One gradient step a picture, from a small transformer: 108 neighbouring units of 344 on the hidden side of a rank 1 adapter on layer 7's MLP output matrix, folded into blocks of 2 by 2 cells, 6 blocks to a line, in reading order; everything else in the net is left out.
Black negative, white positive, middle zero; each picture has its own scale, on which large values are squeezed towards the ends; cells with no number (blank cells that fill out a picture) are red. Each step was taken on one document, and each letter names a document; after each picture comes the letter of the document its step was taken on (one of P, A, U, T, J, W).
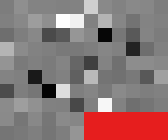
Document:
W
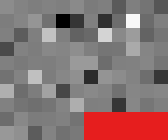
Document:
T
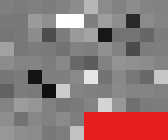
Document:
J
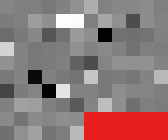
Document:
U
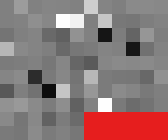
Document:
W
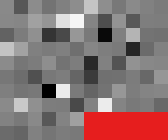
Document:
W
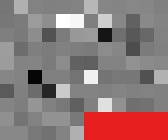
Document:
J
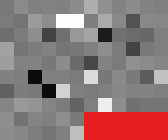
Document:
J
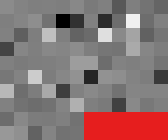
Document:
T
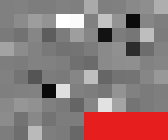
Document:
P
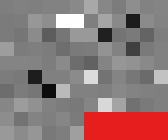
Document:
J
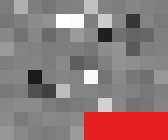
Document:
J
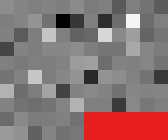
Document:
T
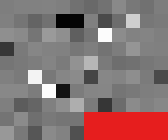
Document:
U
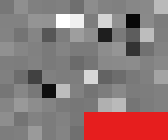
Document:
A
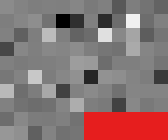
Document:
T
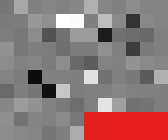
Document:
J
